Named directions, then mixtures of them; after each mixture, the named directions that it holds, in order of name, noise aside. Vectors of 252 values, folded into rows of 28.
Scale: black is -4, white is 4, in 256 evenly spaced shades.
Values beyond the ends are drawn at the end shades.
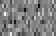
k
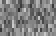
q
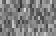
q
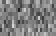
q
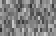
q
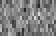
k, q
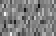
k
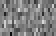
k, q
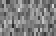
k, q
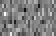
k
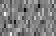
k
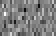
k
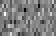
k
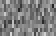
k, q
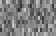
q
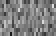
k, q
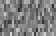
k, q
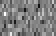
k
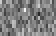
k, q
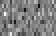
k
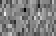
k, q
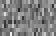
k, q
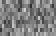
q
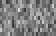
q
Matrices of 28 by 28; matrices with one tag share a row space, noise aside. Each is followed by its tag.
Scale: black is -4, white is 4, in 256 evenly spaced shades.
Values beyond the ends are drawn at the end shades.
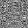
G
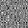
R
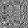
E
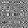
E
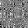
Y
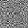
E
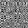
R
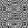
G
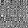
R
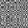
R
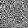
Y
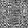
G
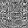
G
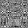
G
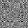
E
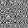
R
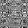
G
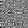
Y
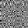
Y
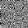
Y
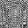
G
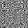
E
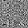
E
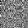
Y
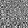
R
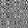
R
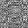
G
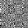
Y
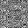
G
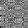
Y
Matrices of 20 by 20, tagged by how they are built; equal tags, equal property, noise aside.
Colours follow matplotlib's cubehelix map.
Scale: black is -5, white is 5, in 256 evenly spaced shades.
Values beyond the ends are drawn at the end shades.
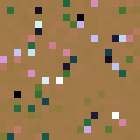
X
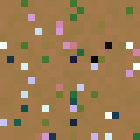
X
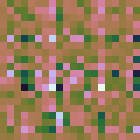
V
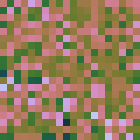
V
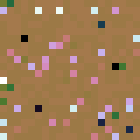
X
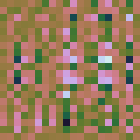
V
